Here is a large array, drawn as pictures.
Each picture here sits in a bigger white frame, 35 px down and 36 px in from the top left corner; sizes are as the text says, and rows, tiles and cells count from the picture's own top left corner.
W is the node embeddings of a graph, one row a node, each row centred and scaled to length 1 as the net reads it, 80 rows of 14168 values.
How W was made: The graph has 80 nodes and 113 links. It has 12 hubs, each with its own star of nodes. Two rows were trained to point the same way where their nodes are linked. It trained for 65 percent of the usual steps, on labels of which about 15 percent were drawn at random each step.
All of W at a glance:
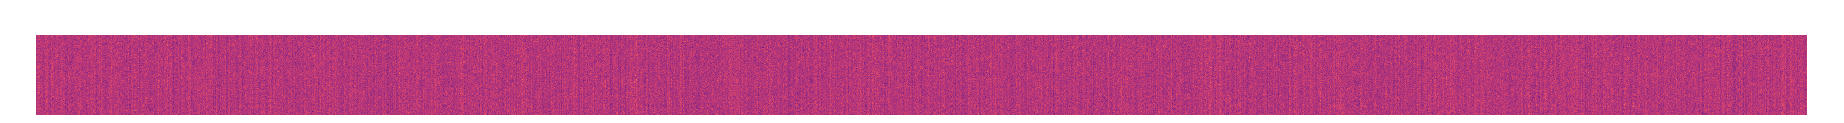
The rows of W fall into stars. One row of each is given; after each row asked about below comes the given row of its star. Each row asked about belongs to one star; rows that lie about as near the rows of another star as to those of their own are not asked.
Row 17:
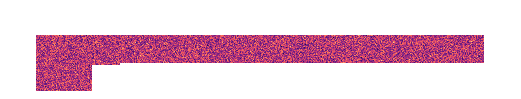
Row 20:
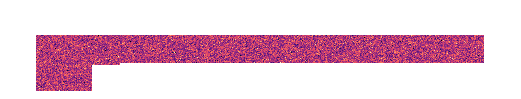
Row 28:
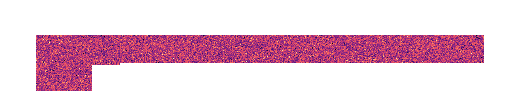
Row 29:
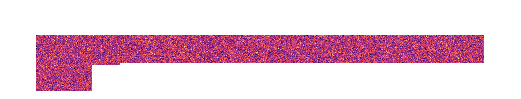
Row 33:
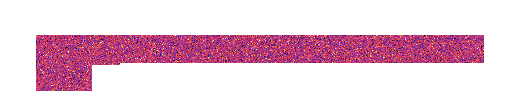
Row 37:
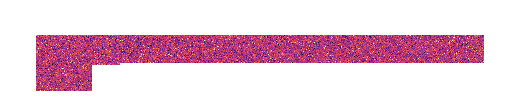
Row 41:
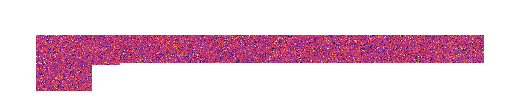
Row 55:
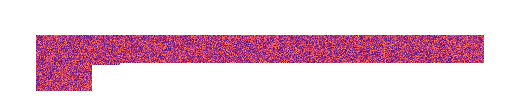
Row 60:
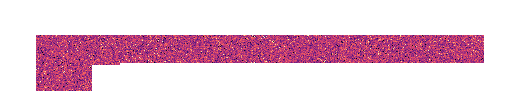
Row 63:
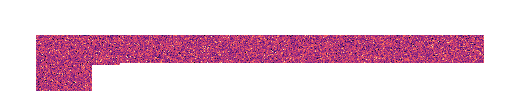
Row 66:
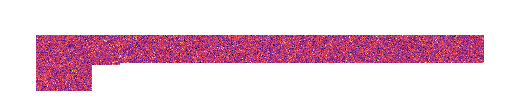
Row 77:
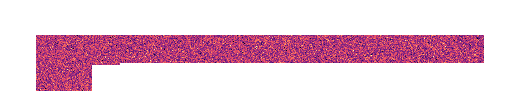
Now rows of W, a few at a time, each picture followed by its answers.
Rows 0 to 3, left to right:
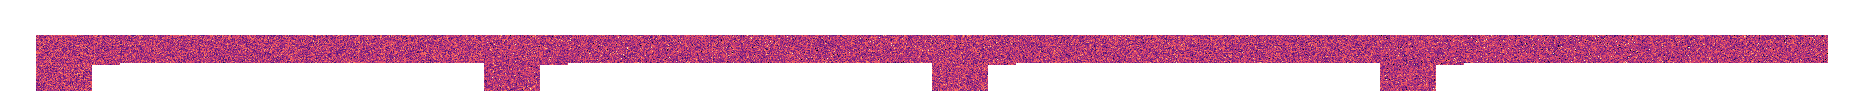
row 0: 20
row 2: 63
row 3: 37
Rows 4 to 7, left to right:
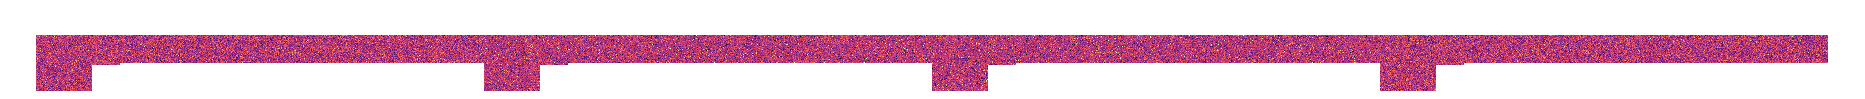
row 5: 37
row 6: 55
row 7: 17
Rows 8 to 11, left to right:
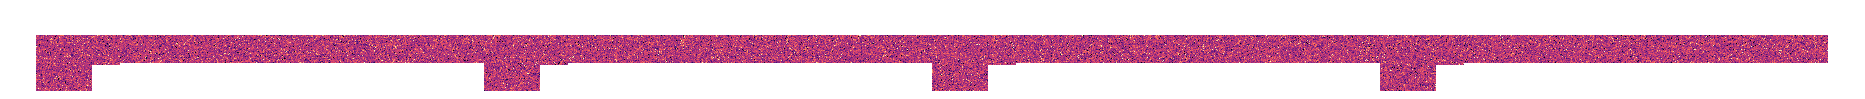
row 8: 41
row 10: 63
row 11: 77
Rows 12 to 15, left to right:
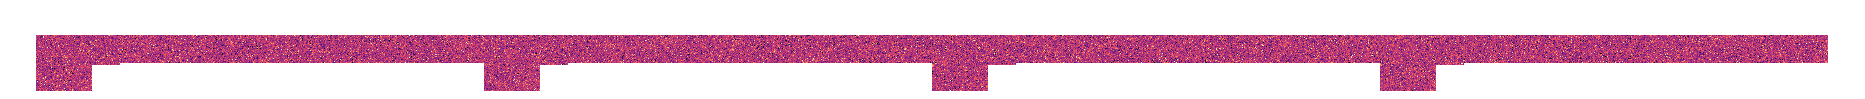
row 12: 55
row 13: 28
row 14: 41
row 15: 41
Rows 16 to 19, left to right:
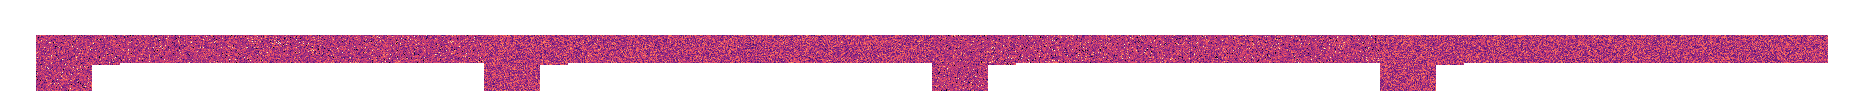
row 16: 55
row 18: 63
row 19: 77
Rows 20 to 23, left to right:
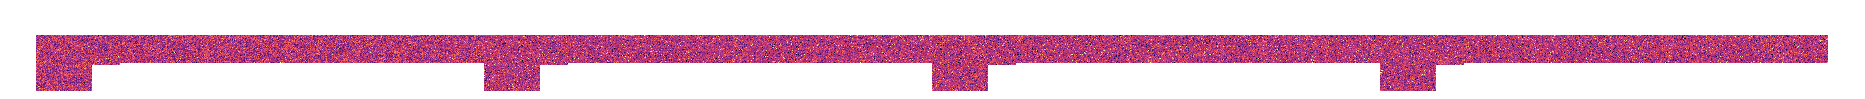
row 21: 20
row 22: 60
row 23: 66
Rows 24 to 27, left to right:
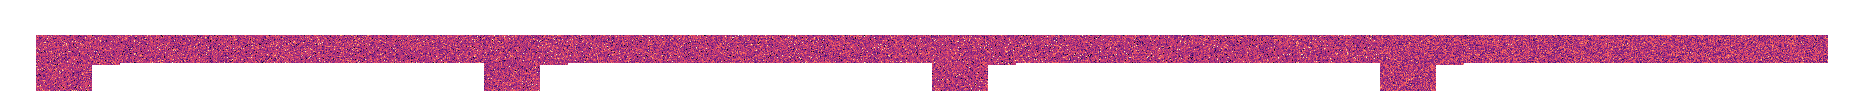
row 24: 60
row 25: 55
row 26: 63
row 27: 63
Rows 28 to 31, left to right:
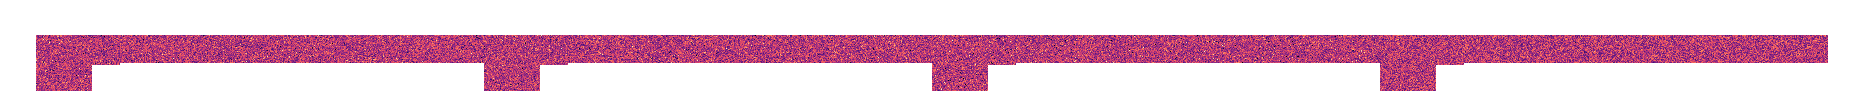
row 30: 17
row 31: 33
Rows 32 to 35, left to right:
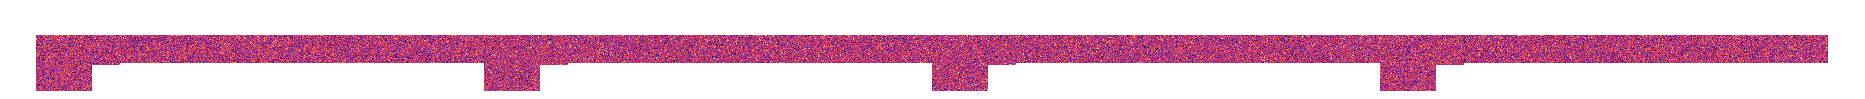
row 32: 55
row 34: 77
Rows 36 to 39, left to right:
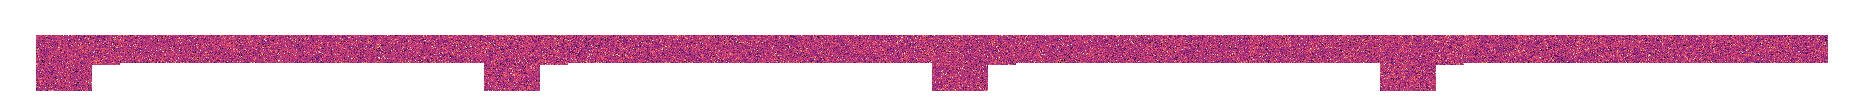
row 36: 60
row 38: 17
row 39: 66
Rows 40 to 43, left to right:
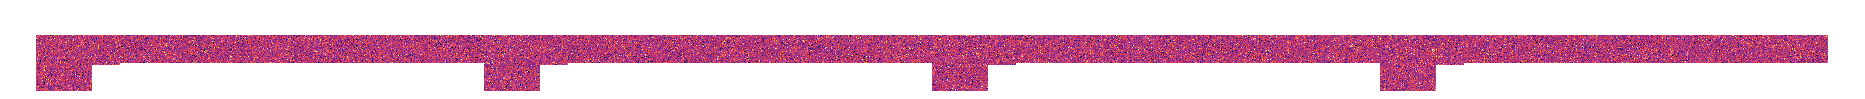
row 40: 63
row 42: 20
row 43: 29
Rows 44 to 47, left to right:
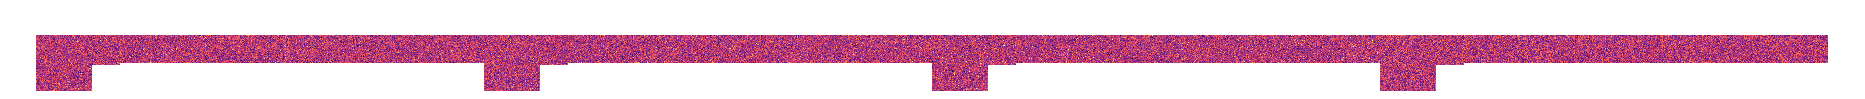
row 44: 63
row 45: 66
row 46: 29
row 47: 66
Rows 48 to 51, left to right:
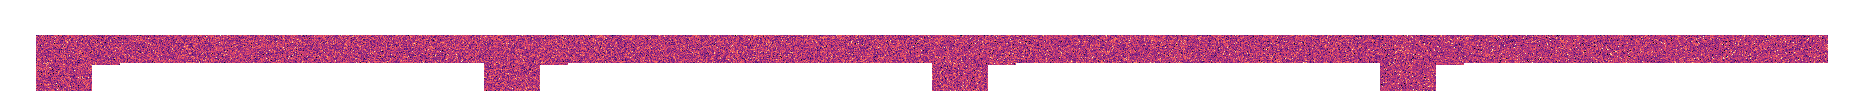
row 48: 29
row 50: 66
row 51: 60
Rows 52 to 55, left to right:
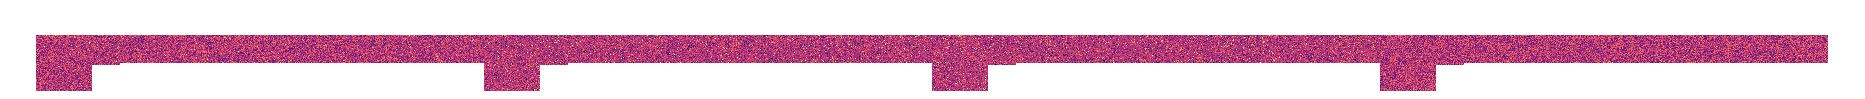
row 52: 66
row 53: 28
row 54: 77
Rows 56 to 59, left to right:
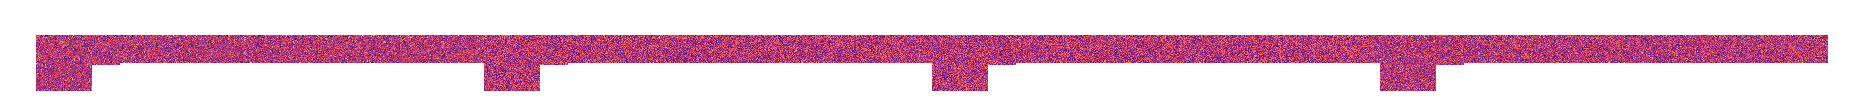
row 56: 77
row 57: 41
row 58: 28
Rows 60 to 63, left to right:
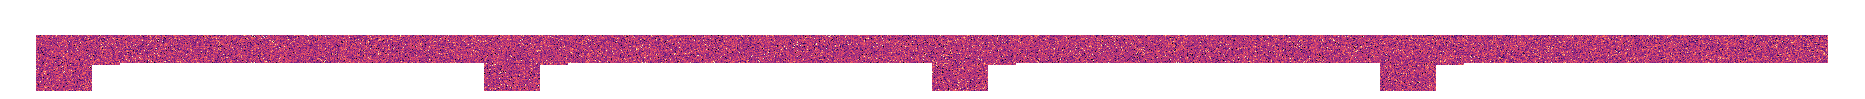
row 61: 17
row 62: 28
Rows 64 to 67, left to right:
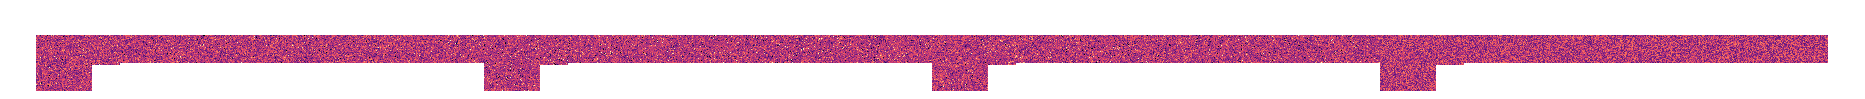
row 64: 60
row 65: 41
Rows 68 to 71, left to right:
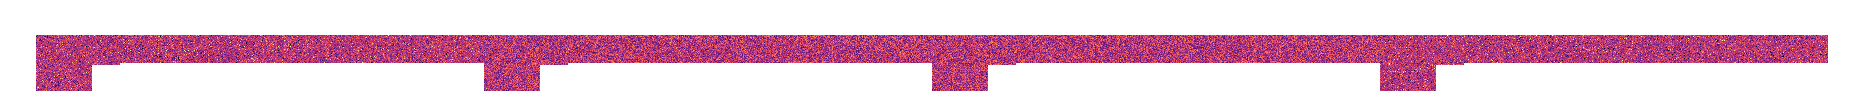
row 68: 28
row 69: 29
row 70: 37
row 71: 37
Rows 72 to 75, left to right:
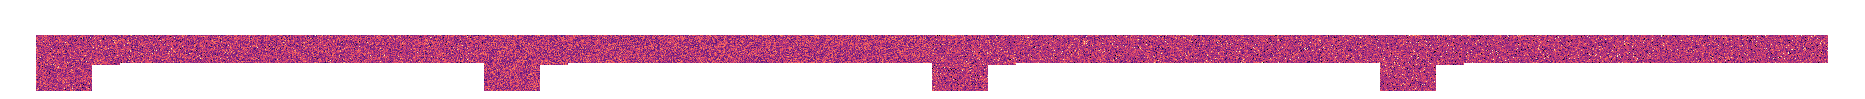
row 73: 60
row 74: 66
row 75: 77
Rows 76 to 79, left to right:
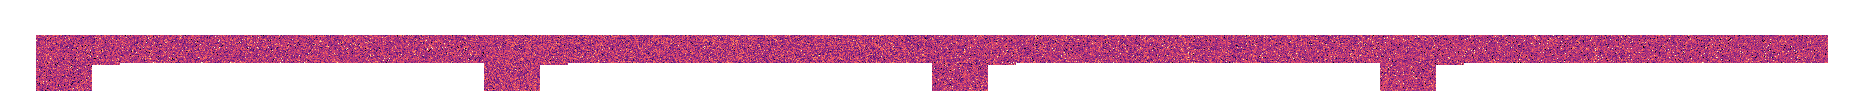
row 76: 33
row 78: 37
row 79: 33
